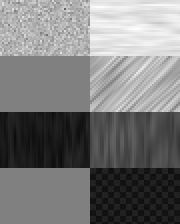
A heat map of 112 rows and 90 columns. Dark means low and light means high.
It is made of 4 by 2 panels. Panel 1,1: high, fine-grained. Panel 1,2: very high, streaked across, faint in contrast. Panel 2,1: middling, flat. Panel 2,2: high, slanting up to the right. Panel 3,1: very low, streaked downward, faint in contrast. Panel 3,2: low, streaked downward, faint in contrast. Panel 4,1: middling, flat. Panel 4,2: very low, checkered, faint in contrast.
